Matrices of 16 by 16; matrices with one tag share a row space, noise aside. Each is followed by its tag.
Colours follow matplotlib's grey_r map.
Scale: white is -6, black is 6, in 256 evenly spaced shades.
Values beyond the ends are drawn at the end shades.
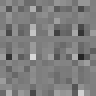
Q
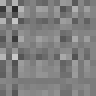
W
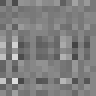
W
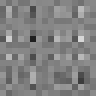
Q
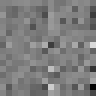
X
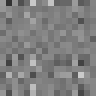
Q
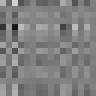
W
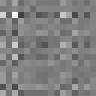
W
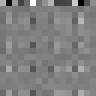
Q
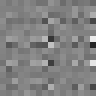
X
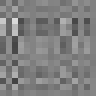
W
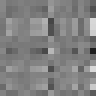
X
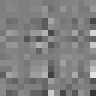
X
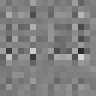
Q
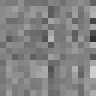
X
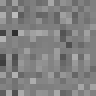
W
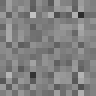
Q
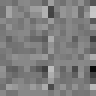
X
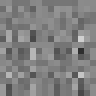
Q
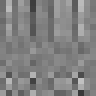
Q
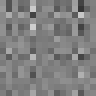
Q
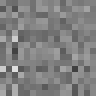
W
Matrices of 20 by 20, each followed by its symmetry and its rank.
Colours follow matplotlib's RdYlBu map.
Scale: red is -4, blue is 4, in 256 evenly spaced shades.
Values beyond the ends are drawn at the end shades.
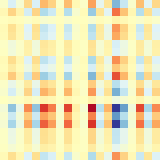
neither, rank one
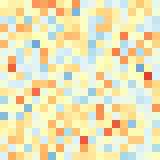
neither, full rank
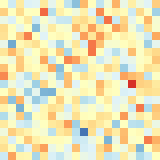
antisymmetric, full rank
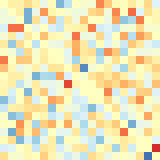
antisymmetric, full rank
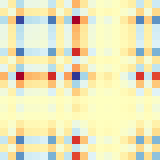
symmetric, rank one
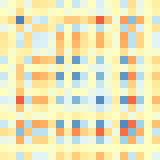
symmetric, rank two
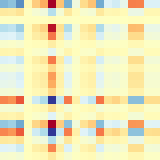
neither, rank one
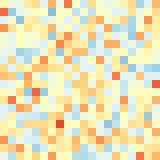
neither, full rank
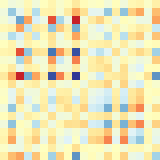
symmetric, rank two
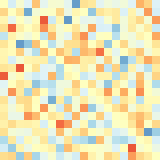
antisymmetric, full rank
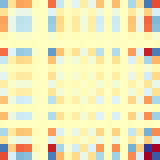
symmetric, rank one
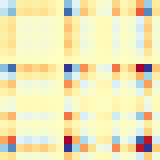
symmetric, rank one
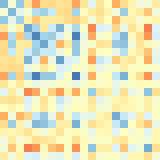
symmetric, rank three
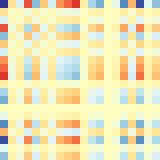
symmetric, rank one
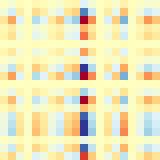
neither, rank one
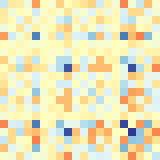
symmetric, rank two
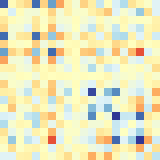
symmetric, rank three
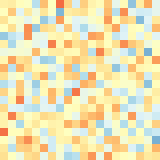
neither, full rank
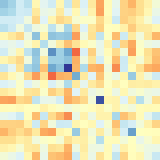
symmetric, rank three
